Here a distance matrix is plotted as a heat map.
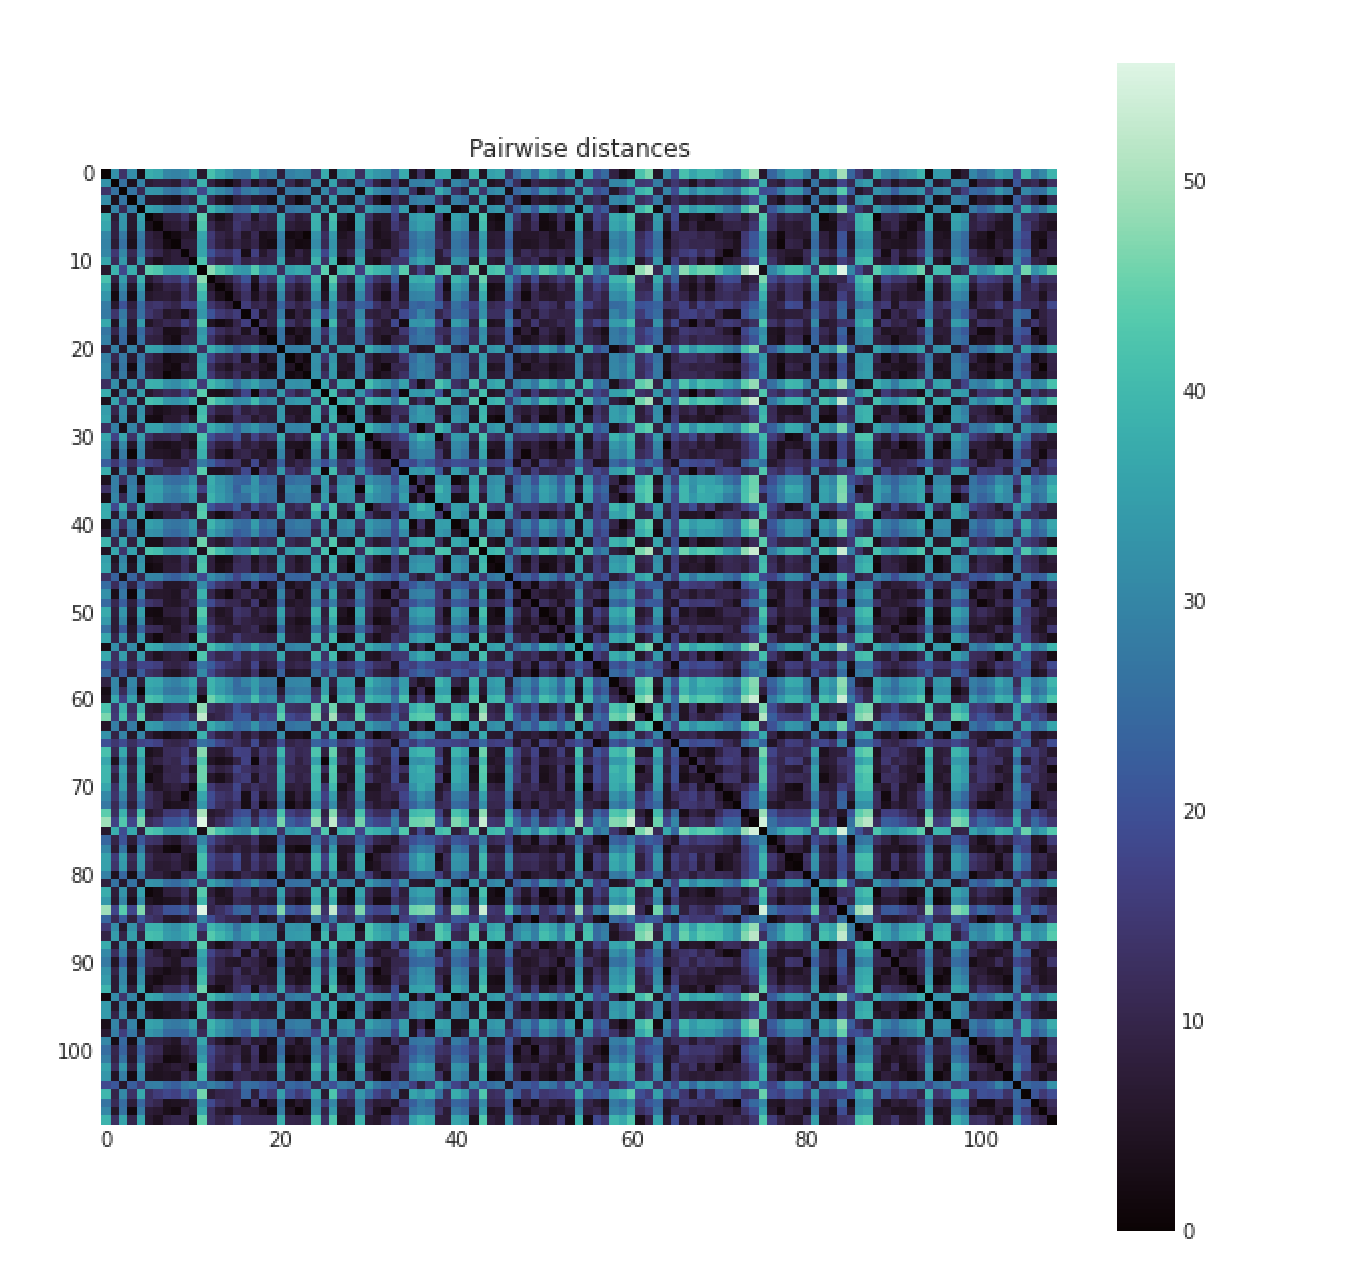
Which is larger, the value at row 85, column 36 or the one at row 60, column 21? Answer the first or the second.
the second
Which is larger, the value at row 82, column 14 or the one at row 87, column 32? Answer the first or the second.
the second
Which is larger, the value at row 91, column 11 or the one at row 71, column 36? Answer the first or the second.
the first
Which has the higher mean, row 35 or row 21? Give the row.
35
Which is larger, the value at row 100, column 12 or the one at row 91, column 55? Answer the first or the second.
the first
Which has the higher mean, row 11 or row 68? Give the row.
11
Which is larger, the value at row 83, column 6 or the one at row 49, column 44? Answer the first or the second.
the second
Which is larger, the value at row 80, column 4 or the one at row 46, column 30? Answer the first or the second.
the second
